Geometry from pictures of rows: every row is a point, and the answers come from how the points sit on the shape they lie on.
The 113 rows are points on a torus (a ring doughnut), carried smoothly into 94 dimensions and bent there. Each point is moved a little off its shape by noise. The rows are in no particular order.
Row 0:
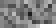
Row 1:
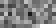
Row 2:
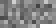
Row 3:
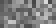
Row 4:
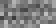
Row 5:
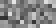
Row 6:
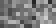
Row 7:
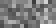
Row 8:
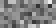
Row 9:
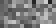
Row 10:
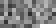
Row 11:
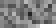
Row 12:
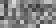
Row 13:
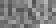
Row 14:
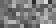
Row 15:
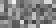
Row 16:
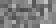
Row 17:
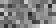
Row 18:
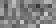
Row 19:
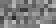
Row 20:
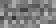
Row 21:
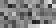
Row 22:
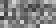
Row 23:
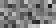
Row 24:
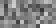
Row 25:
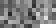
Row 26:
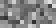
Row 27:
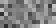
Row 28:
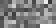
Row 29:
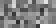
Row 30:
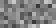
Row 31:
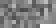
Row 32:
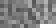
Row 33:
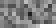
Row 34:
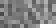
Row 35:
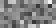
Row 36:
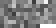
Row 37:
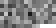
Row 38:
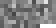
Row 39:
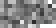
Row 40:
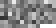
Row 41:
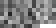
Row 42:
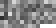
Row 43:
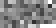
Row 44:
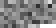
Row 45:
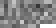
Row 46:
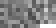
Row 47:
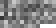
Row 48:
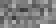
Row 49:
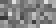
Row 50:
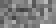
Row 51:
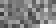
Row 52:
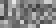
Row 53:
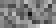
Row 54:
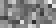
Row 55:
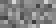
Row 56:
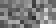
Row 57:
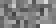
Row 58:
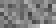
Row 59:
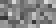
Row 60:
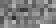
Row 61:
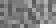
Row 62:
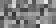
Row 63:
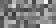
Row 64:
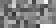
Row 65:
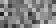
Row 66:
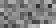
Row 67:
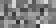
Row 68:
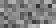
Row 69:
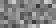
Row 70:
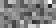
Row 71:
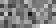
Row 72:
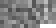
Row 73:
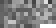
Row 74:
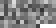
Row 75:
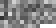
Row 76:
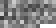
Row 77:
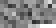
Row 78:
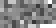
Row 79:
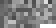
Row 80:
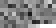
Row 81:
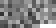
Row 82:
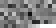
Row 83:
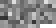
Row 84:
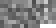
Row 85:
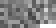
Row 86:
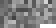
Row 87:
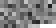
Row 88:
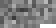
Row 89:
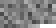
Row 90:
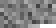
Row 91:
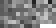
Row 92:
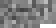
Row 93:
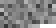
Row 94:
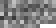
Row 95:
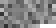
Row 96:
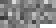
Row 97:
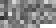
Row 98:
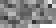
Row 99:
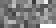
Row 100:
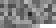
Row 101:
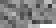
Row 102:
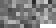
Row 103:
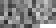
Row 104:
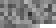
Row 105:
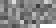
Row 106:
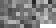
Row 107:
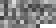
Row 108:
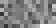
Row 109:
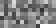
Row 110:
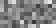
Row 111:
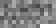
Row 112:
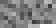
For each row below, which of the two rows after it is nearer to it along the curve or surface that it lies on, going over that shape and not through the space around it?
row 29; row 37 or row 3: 3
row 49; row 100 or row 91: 100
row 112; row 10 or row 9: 10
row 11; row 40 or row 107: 40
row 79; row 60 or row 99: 60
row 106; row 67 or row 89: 67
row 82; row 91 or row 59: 59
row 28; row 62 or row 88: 62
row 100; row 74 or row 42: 42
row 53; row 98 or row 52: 98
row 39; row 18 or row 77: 77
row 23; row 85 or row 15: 15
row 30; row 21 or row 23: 23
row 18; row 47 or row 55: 55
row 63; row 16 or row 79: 79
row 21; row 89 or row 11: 11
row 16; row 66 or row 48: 48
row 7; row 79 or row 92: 92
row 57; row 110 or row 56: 56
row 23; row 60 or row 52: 52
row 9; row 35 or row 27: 27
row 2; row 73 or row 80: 80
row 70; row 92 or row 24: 24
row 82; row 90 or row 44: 44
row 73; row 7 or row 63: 63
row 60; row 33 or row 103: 103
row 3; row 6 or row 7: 6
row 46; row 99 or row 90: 99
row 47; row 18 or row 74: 74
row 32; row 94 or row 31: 31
